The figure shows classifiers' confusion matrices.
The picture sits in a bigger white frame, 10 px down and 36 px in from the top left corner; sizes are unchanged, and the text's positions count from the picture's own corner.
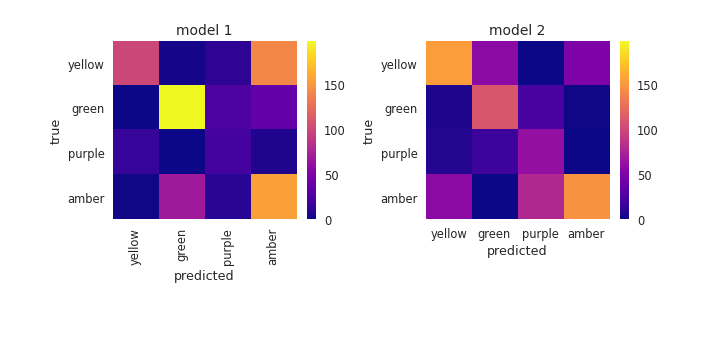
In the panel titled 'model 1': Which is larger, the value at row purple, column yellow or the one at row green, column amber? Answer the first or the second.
the second
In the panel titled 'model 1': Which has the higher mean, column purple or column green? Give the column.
green
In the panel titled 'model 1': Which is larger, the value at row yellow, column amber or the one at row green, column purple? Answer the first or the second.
the first
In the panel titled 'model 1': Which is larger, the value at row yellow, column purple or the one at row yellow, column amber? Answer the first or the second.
the second
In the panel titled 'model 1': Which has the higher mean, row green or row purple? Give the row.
green
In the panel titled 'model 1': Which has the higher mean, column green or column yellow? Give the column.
green
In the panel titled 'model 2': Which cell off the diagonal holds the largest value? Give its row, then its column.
amber, purple
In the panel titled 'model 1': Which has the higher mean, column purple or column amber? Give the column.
amber
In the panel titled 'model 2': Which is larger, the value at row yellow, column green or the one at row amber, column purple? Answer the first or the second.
the second
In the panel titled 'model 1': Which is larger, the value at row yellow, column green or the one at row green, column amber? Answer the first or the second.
the second
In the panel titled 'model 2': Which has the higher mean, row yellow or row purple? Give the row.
yellow
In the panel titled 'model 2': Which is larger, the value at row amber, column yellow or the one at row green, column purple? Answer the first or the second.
the first
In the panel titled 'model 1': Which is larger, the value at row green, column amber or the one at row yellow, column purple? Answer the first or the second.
the first
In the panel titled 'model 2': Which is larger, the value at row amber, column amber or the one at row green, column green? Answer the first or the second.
the first
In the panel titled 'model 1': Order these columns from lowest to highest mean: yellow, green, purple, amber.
purple, yellow, green, amber
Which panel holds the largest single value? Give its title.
model 1
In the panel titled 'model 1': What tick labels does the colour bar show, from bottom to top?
0, 50, 100, 150
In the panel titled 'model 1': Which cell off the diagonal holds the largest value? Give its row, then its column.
yellow, amber
